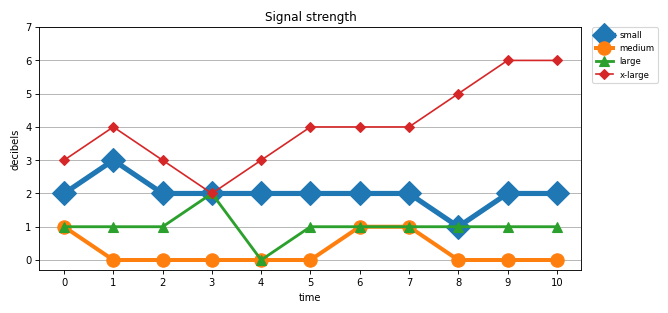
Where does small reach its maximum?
1
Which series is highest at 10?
x-large
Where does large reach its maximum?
3
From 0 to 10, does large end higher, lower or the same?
the same
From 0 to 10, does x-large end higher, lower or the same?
higher
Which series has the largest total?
x-large
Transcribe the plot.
Title: Signal strength
x-axis: time, ticks 0 1 2 3 4 5 6 7 8 9 10
y-axis: decibels, ticks 0 1 2 3 4 5 6 7
Legend: small, medium, large, x-large
Values:
small: 2 3 2 2 2 2 2 2 1 2 2
medium: 1 0 0 0 0 0 1 1 0 0 0
large: 1 1 1 2 0 1 1 1 1 1 1
x-large: 3 4 3 2 3 4 4 4 5 6 6
